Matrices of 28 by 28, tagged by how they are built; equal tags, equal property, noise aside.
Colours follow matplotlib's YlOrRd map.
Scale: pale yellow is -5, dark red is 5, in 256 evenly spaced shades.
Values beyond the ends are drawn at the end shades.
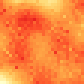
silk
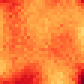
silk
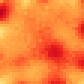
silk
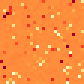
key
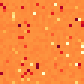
key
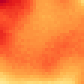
silk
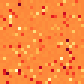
key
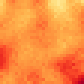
silk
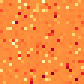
key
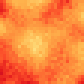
silk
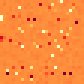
key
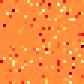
key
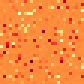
key
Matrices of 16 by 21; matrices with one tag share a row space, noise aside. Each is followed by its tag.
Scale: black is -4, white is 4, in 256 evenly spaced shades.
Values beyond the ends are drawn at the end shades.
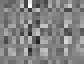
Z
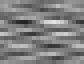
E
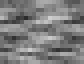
E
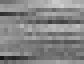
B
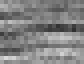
B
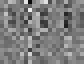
Z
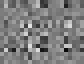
Z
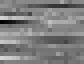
B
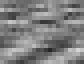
E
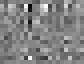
Z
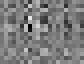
Z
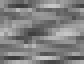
E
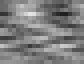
E
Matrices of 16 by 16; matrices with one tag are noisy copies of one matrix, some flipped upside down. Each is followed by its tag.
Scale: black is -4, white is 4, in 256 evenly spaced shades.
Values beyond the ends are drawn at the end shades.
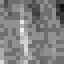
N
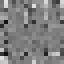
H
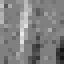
N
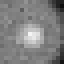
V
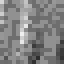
N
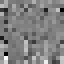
H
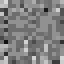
H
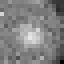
V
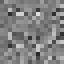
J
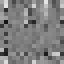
H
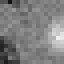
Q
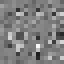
J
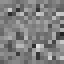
J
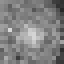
V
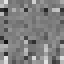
H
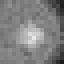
V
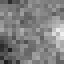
Q
